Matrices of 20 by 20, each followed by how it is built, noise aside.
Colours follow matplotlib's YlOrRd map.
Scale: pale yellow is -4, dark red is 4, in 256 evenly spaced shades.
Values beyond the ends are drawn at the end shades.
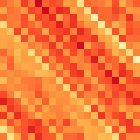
Toeplitz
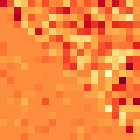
upper triangular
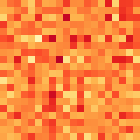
low rank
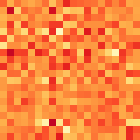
low rank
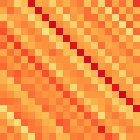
Toeplitz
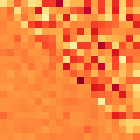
upper triangular
